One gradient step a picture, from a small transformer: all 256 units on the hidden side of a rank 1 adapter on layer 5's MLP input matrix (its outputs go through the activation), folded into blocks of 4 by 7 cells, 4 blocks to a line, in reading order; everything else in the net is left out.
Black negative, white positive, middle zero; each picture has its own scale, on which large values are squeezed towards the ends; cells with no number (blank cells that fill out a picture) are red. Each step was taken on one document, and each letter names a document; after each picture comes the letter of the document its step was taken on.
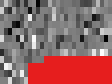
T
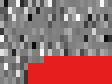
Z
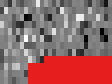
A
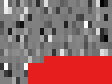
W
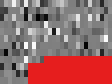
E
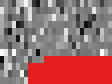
T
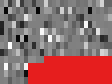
W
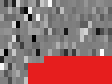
T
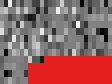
A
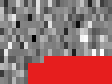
T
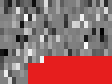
A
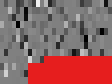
A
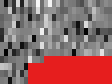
T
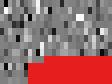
W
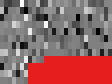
E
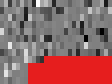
A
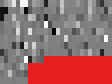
E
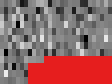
A
